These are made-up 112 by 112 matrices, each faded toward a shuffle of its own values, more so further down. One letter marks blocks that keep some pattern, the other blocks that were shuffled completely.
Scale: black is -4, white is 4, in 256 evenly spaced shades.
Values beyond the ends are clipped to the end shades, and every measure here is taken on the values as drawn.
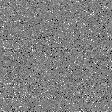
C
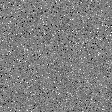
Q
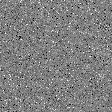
Q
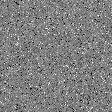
Q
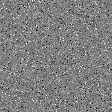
Q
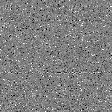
C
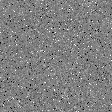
Q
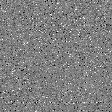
C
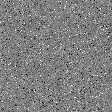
Q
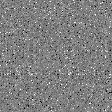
C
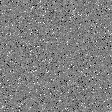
Q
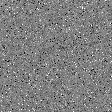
Q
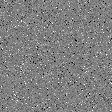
Q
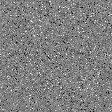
C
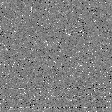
C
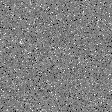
Q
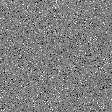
Q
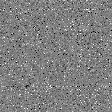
C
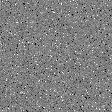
Q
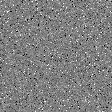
Q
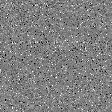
C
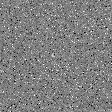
Q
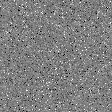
Q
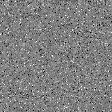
C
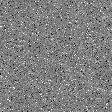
Q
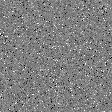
Q
